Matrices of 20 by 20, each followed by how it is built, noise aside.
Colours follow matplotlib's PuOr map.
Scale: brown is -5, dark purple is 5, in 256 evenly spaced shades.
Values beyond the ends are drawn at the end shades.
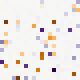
sparse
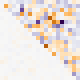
upper triangular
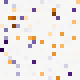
sparse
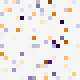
sparse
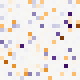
sparse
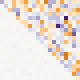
upper triangular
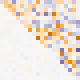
upper triangular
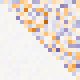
upper triangular
